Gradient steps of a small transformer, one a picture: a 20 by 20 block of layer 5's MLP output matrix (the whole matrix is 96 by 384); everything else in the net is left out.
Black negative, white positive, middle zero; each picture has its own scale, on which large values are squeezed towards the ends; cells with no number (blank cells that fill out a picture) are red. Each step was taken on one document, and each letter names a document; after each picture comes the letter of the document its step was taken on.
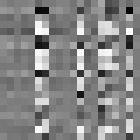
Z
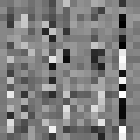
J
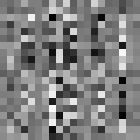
J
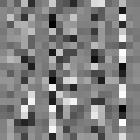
J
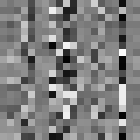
J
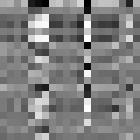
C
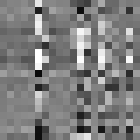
Z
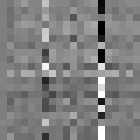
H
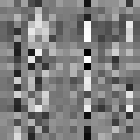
C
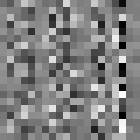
J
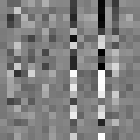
H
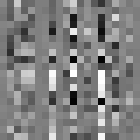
H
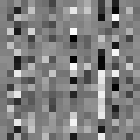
H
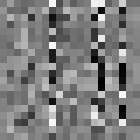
J
